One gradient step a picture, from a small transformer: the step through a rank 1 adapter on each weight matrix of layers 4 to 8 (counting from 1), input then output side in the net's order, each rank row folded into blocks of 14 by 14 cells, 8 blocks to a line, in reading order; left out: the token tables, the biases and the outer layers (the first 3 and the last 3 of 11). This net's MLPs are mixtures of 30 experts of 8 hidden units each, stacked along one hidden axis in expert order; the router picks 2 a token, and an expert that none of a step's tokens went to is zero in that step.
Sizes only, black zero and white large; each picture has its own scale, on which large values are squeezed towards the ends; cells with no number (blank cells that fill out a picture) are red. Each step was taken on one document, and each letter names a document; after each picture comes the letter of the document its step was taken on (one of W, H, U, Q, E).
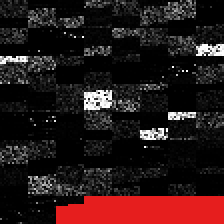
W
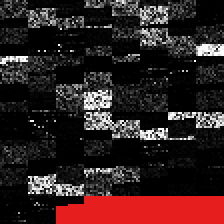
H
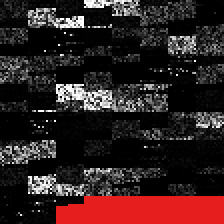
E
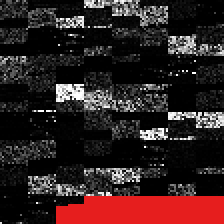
E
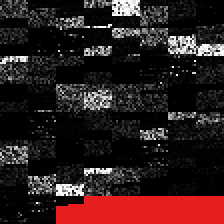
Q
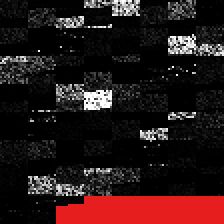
W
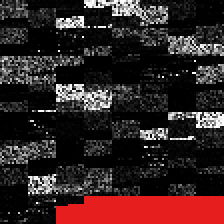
Q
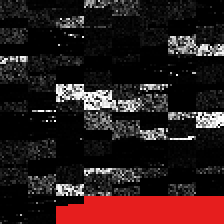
E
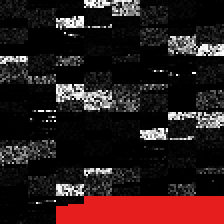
E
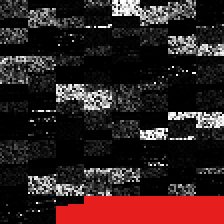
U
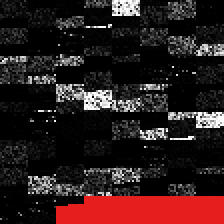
U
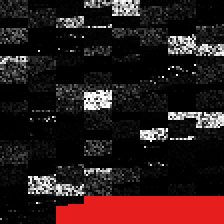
W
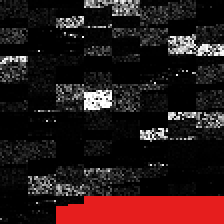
W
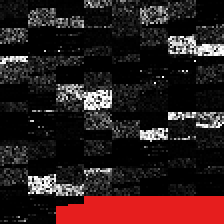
H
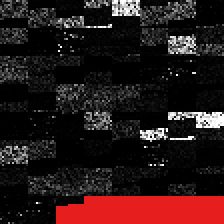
U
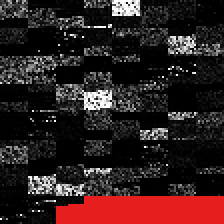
U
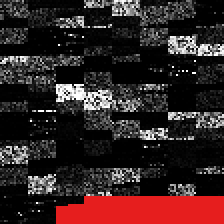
E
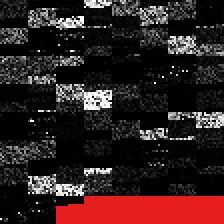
U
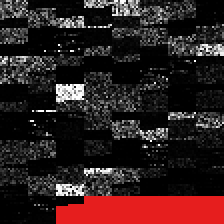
H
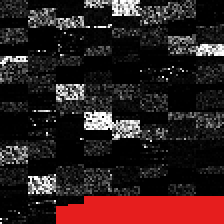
Q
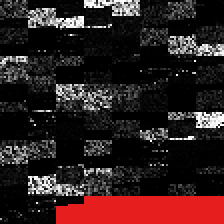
Q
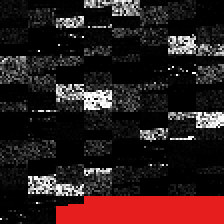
W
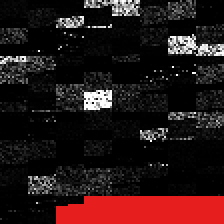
W
